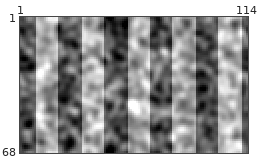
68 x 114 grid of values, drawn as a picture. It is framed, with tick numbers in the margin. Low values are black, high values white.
Stripes: upright, repeating 5 times. Slope: none. Average level on the scale: 50%.
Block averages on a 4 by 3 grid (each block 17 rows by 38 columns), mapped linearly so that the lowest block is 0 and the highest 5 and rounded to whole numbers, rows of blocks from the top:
304 / 334 / 233 / 215
